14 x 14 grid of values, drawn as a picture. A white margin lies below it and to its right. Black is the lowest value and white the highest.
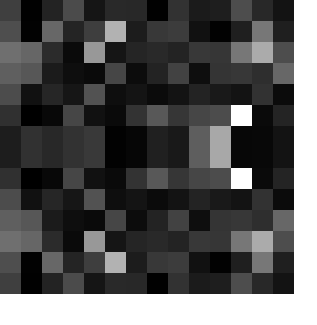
Seam: none. Average level on the scale: 20%. Roughest part: middle right. Ninth with the highest average: middle right. Mirror symmetry: top to bottom.
